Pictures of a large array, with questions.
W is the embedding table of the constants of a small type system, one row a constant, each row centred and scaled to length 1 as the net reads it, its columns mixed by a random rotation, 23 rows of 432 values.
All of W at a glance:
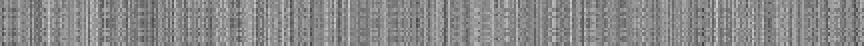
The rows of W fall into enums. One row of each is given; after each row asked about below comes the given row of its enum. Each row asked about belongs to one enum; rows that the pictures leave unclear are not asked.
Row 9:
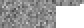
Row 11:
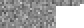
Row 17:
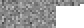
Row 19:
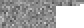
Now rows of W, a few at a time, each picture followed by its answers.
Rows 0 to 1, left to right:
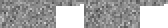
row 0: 19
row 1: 9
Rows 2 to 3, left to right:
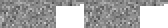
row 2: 19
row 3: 19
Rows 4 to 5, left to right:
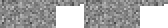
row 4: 17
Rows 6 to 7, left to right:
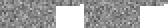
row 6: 11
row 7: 19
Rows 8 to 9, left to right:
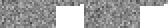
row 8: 17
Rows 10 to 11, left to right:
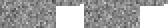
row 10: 9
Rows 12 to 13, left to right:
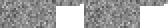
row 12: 9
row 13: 9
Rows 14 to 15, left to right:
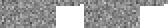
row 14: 17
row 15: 11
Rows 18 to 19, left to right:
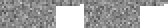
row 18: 11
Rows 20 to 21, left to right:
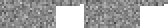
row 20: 11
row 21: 17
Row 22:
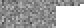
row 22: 17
